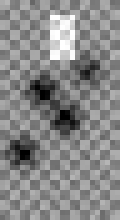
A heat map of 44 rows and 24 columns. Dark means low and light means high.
Odd patch: higher, in the top middle. Ninth with the lowest average: centre. Dips: four. Slope: none.
